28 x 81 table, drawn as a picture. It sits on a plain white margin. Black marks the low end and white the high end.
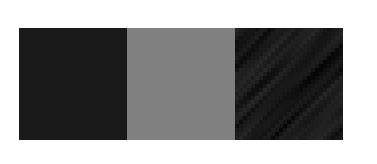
It is made of 1 by 3 panels. Panel 1,1: very low, flat. Panel 1,2: middling, flat. Panel 1,3: very low, slanting up to the right, faint in contrast.
